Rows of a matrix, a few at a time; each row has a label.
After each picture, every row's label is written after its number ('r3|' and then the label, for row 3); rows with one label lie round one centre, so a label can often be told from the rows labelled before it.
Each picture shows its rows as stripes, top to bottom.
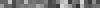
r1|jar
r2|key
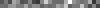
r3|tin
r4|jar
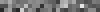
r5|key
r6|jar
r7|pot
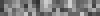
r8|tin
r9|tin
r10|pot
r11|jar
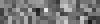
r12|key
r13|key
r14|tin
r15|pot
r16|jar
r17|jar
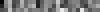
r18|pot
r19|pot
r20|jar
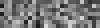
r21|jar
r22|pot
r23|key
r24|pot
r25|jar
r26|tin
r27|tin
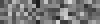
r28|tin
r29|pot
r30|key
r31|jar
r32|key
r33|pot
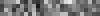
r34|tin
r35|pot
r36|pot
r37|jar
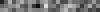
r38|pot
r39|tin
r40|key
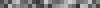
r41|tin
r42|jar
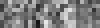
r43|jar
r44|pot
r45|tin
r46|key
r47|key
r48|tin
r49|tin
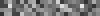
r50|pot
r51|jar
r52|key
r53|pot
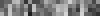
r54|tin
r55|jar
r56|jar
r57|jar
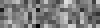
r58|tin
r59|key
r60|pot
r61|jar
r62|jar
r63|jar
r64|tin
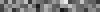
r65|jar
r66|tin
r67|pot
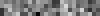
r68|key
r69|key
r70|jar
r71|tin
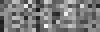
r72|tin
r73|jar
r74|tin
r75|key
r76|tin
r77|pot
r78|tin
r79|pot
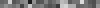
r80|jar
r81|key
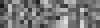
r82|tin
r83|pot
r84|jar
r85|pot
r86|key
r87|jar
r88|jar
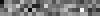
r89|pot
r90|tin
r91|jar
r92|key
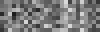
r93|jar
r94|key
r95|tin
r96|jar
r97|key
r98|jar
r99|tin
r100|jar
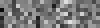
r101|key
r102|key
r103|pot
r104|jar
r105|pot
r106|tin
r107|pot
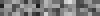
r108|tin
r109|pot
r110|key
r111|tin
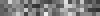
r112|jar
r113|tin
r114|jar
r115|tin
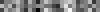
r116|tin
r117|key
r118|tin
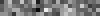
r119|pot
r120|jar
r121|tin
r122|key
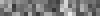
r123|key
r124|key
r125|key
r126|tin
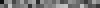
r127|pot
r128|jar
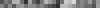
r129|tin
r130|key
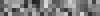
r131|tin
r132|tin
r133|pot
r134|jar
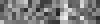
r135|jar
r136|jar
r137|tin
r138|key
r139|jar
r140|key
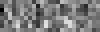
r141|key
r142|pot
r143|pot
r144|pot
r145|jar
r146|tin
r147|tin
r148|key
